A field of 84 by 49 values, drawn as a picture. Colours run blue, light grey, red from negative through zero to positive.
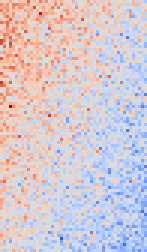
There are no regular stripes. The field climbs toward the top left. The top left is the ninth with the highest average. No row or column stands out. The ninth with the lowest average is the bottom right. Neither half mirrors the other. Overall the values sit about 50% of the way up the scale.
